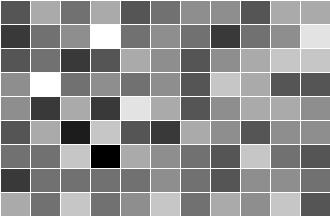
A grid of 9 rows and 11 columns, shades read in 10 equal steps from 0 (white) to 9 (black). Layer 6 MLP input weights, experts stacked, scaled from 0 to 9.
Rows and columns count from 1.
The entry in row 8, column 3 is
5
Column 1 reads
6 7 6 4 4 6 5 7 3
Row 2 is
7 5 4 0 5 4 5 7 5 4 1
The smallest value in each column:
3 0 2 0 1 2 3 2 2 2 1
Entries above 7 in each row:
0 0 0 0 0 1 1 0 0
